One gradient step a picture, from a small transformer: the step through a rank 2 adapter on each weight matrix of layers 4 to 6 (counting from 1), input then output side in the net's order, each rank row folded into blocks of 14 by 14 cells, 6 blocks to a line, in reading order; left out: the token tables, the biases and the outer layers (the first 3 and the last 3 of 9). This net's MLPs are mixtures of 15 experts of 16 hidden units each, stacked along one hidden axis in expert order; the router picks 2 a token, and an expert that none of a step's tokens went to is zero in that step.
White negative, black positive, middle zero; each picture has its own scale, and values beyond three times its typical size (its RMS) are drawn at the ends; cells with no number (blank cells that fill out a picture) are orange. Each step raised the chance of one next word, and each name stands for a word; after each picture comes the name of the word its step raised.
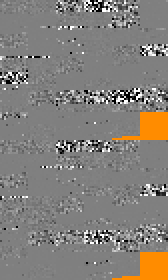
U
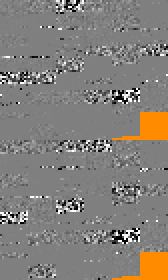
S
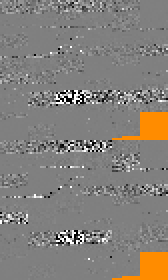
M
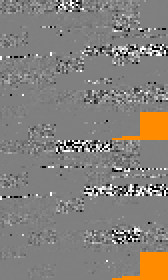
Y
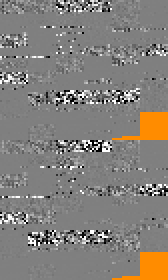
M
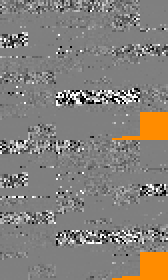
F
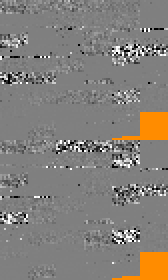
S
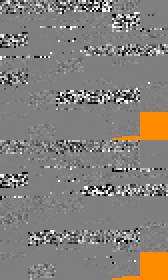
U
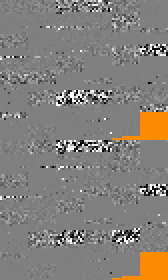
Y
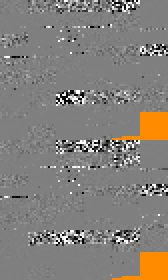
Y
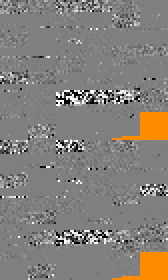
F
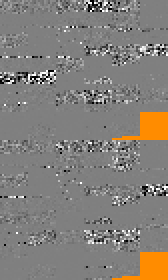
U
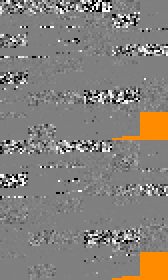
U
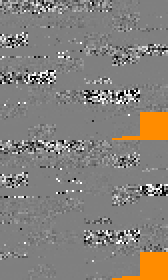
F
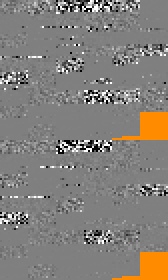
M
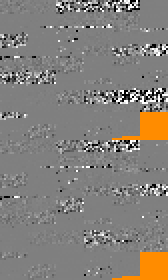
U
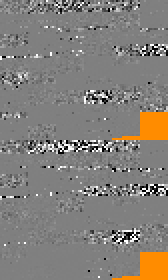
Y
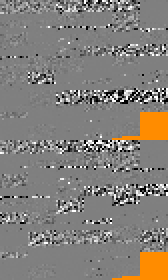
M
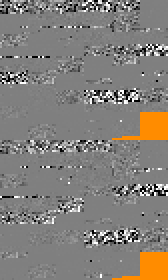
U
